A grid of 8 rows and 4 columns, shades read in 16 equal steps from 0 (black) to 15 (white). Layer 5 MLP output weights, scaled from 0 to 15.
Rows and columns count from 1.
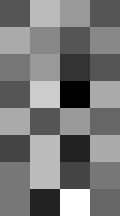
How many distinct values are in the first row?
3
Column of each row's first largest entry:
2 1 2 2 1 2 2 3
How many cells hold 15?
1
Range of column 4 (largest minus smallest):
5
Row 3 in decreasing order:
9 7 5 3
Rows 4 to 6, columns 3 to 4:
0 10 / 9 6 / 2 10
